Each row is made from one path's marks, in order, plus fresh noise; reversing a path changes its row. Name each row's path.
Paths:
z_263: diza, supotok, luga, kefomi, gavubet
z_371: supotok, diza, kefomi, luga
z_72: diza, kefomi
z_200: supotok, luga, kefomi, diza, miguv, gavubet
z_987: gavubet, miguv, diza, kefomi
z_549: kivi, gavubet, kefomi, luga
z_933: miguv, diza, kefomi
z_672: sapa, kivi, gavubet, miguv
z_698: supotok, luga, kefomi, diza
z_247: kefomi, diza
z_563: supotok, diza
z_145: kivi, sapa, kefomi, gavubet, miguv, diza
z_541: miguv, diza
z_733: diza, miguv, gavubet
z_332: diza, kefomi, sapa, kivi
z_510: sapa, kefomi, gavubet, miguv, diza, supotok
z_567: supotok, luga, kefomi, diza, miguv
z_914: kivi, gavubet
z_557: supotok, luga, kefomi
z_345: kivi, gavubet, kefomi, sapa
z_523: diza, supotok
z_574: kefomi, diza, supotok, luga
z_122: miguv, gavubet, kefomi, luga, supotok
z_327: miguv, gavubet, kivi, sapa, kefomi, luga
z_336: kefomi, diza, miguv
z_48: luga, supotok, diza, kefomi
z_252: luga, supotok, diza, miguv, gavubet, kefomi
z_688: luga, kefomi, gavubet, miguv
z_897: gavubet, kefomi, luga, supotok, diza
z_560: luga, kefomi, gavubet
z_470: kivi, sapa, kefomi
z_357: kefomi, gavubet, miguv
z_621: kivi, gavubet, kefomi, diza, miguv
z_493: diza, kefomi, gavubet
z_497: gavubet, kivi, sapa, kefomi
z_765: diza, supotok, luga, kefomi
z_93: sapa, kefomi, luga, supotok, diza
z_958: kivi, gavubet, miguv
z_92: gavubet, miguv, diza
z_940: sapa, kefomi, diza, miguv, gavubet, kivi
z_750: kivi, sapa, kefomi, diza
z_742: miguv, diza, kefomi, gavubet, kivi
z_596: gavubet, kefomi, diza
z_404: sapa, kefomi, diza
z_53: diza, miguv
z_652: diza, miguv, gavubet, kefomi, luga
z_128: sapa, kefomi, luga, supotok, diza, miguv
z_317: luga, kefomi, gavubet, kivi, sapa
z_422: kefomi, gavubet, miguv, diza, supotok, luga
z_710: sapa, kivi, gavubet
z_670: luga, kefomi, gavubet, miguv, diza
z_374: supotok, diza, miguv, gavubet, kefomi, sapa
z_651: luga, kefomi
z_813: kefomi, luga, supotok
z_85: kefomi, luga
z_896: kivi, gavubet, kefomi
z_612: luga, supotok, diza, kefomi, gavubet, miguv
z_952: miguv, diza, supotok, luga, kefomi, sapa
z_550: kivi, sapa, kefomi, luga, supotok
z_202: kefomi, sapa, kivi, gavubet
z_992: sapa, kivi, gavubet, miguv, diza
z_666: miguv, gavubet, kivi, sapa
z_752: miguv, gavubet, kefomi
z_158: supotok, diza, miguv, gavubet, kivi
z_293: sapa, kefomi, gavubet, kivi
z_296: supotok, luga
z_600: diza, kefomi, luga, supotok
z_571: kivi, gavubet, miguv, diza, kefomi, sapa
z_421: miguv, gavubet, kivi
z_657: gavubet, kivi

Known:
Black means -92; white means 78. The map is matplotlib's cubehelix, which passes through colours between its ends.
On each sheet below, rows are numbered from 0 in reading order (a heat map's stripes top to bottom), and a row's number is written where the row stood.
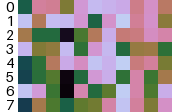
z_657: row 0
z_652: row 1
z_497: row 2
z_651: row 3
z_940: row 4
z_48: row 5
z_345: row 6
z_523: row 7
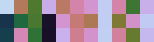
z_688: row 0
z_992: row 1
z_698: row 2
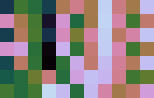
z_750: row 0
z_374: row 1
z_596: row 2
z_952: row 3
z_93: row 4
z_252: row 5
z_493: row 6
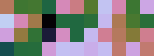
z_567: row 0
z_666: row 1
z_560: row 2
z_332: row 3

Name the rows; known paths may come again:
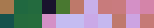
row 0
z_497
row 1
z_332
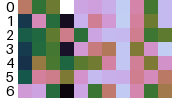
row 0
z_612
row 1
z_698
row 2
z_252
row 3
z_992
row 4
z_523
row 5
z_657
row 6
z_952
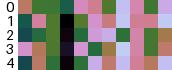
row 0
z_567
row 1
z_897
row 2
z_48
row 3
z_374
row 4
z_93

